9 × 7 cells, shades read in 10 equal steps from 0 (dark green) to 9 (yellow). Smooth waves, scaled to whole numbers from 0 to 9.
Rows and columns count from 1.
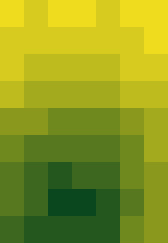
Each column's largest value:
9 8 9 9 8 9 9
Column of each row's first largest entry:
1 7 1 1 7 7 7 7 7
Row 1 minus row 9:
7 7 8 8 7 5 4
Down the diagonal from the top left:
9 8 7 6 4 4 5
